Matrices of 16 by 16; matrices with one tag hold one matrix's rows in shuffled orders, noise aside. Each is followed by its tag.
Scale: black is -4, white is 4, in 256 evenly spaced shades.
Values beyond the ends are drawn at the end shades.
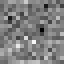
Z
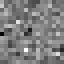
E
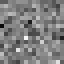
E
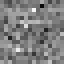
Z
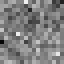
E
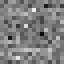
Z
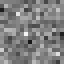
E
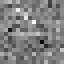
Z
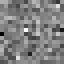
E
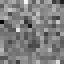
E
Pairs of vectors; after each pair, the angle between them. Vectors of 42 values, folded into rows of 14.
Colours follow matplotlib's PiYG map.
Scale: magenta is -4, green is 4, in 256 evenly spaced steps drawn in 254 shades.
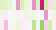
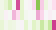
partly aligned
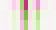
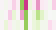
nearly parallel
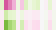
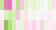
nearly parallel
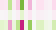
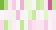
partly opposed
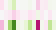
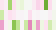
partly aligned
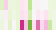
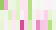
nearly parallel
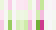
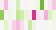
orthogonal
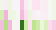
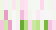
nearly parallel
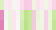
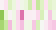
partly opposed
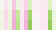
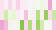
orthogonal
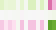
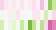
nearly opposite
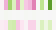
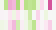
nearly opposite
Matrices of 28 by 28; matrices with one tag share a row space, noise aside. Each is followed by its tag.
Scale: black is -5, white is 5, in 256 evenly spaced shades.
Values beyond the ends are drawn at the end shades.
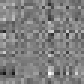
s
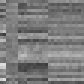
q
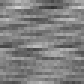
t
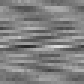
t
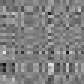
s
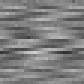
t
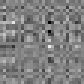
s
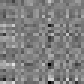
s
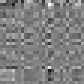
s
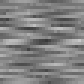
t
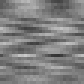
t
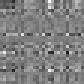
s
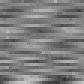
t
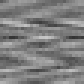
t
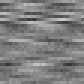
t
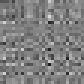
s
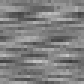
t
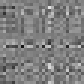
s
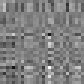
s
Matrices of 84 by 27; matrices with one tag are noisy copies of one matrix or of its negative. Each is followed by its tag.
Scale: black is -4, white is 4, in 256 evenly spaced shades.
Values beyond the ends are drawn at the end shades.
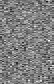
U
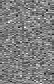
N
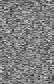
U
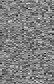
N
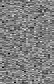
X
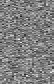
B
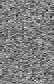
N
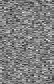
U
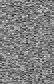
X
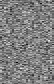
U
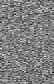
X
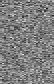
X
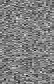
B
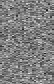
N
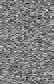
N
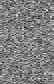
N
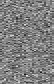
B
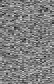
X
